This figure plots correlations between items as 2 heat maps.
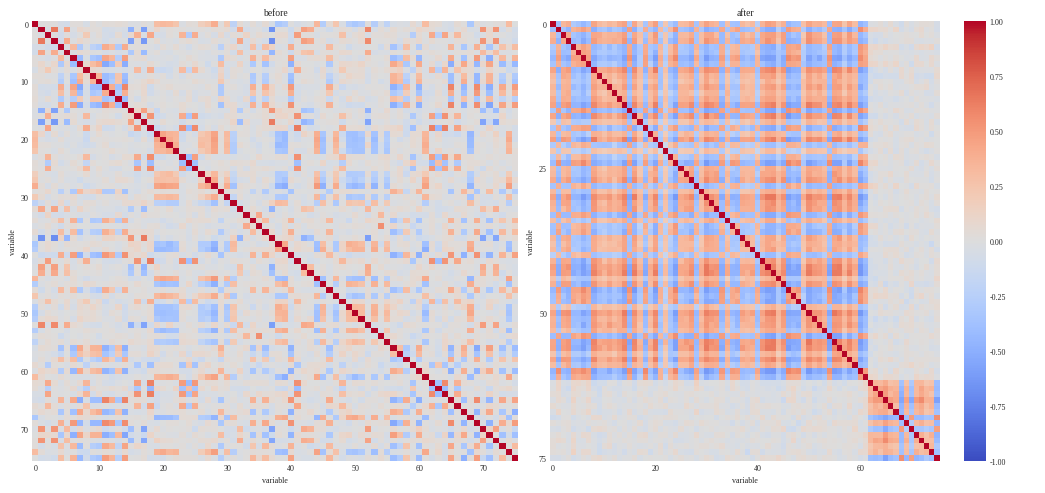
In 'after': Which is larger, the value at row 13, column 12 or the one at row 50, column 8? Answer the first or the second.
the second
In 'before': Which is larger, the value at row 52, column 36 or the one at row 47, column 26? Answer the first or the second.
the second
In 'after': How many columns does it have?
76
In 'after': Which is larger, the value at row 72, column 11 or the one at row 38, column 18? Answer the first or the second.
the first
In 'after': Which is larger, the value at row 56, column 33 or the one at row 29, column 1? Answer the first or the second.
the second
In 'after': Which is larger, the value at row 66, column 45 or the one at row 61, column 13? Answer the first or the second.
the first
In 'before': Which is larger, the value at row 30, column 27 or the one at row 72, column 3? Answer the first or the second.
the second
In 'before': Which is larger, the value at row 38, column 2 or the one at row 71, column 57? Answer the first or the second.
the second
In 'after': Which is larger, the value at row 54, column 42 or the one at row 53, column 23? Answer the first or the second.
the second
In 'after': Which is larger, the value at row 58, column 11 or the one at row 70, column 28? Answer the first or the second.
the first
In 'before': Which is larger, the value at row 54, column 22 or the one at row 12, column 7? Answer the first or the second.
the first
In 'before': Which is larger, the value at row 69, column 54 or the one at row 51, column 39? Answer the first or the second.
the second
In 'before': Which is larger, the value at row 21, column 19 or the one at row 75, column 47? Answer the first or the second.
the first
